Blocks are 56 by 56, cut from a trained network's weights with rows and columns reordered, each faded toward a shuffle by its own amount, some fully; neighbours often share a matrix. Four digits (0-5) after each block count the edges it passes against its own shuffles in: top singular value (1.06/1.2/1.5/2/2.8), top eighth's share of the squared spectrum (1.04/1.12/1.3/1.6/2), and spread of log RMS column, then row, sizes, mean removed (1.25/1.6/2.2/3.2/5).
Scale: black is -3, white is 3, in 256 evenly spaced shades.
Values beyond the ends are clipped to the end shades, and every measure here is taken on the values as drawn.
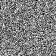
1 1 0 0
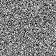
0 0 0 0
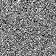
1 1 0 0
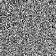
2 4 2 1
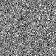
2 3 1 1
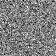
0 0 0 0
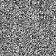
3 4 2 2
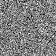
0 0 0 0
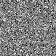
0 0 0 0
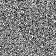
1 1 0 0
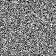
0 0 0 0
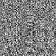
3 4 2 0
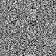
3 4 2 1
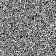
0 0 0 0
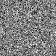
2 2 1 0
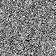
0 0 0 0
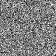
1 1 0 0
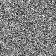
0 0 0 0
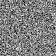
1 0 0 0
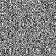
3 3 1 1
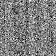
2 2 0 1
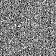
1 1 0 0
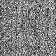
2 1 0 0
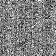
2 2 0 1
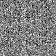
1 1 0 1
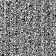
2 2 0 1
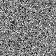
1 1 0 0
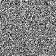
2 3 0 1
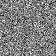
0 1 0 0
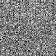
2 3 1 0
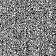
1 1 0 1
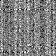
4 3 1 2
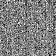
2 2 0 1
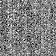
2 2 0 1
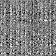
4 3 1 3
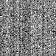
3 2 0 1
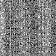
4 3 0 3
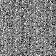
2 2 0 1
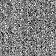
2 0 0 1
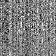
3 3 1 2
